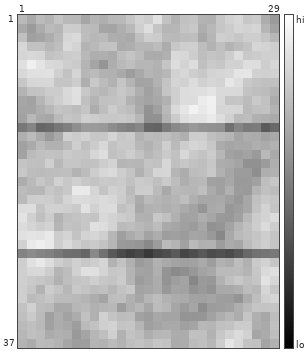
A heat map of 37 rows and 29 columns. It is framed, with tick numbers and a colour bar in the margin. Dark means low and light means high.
Ninth with the highest average: top right. Histogram: skewed, a long tail of low values. Odd lines: rows 13 and 27. Average level on the scale: 70%. Grain: streaks across.
